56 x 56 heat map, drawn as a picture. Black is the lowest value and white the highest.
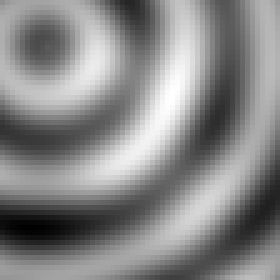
Rings: centred on the top left. Ninth with the lowest average: bottom left. Lone odd cells: none.
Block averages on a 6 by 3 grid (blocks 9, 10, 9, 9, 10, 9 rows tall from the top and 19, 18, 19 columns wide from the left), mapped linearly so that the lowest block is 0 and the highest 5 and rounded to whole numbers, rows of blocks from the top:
333 | 453 | 252 | 353 | 022 | 232
